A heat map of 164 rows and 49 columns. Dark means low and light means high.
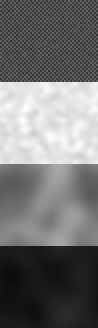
The table splits into 4 rows of 1 panel. Panel 1,1: low, checkered. Panel 2,1: very high, blotchy, faint in contrast. Panel 3,1: middling, smooth. Panel 4,1: very low, smooth, faint in contrast.
